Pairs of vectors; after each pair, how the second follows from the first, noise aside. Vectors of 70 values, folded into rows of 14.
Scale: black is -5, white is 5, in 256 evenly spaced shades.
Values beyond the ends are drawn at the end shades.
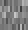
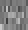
wrapped around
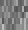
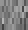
negated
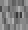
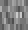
negated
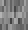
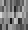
scaled up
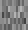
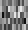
scaled up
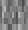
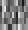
scaled up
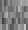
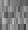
negated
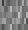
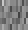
negated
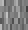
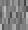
wrapped around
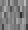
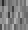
wrapped around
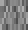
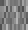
negated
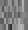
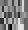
scaled up
